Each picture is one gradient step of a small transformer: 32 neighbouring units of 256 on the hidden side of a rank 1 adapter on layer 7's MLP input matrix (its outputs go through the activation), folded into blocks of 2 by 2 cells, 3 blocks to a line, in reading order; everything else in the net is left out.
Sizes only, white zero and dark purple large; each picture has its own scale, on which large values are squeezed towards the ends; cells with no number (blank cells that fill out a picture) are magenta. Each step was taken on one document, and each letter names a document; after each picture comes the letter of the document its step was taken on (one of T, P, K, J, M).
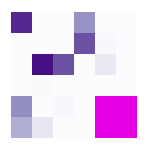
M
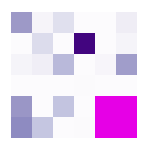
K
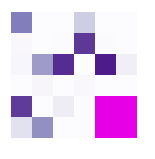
M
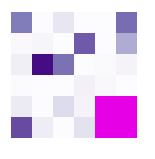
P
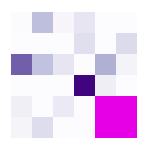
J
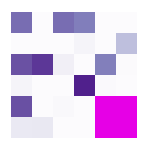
J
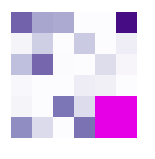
P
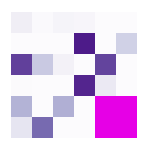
J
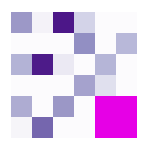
J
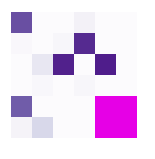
M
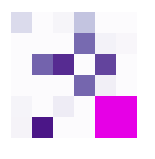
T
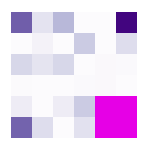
P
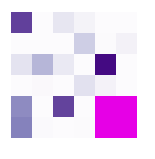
T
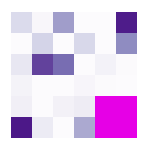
P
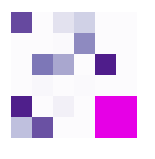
M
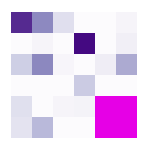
K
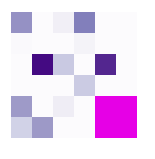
M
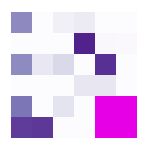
T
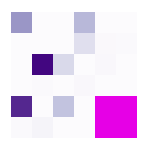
M
